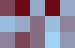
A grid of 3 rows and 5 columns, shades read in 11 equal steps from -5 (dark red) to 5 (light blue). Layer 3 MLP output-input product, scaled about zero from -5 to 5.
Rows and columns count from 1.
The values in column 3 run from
0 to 3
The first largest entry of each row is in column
3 1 4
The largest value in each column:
4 3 3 5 3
